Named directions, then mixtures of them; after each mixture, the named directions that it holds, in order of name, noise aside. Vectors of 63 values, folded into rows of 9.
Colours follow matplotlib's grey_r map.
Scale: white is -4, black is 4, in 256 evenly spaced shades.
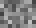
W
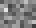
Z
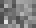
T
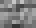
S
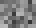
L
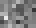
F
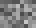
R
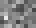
F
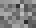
R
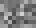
L, R, W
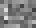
F, Z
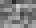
R, S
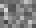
W, Z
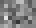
F, L, T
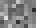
F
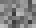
L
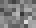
R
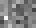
F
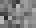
F, R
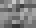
S
